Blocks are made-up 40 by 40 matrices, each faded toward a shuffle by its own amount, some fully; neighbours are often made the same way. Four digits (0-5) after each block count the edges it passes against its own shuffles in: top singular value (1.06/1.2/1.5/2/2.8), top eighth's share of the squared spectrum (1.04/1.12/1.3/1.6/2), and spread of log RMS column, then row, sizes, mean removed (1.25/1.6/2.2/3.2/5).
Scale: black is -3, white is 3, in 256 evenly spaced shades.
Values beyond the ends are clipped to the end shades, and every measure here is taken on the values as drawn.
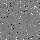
1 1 0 0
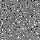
3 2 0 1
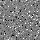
1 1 0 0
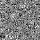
3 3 0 1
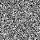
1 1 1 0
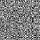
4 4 2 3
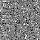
2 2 1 0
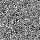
1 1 0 0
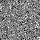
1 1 0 0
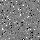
1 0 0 0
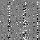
3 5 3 2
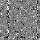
3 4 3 2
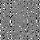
3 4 2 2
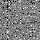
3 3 1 0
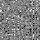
3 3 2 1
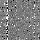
3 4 2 0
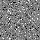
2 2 0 0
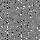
3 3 1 0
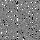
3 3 1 0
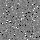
1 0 0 0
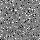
0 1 0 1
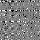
4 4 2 2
